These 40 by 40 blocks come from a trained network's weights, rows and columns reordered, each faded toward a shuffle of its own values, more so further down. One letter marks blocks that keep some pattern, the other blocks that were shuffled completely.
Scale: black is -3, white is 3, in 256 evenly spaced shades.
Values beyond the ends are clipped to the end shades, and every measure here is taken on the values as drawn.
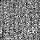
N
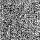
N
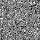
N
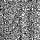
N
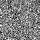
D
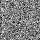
D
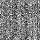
N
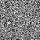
N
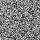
D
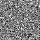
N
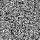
N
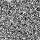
D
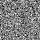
D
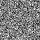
D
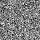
D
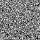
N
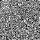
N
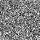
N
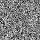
D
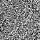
D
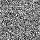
D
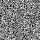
N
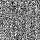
N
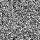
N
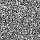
D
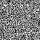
D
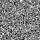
D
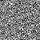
N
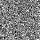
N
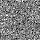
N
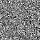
D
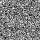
D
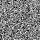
D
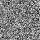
N
